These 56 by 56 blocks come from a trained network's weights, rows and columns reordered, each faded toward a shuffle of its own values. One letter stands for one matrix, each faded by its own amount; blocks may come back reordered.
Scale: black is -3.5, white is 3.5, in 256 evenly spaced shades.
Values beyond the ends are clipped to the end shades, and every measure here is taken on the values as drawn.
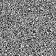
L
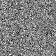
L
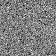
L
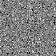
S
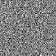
S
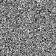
L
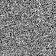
L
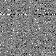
S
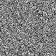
L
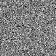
L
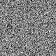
L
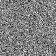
L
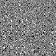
S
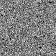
L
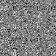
S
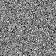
L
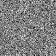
L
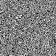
L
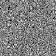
S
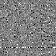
S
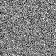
L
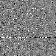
S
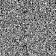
S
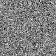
L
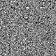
S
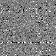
S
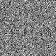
S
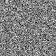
L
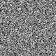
L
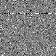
S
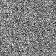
L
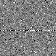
S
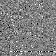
S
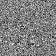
L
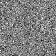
L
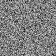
L
